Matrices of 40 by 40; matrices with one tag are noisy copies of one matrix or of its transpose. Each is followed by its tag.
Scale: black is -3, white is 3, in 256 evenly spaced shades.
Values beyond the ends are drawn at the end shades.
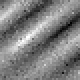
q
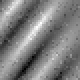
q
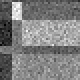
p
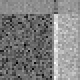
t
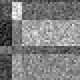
p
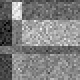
p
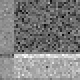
t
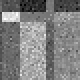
p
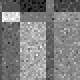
p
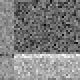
t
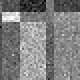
p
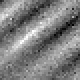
q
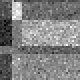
p
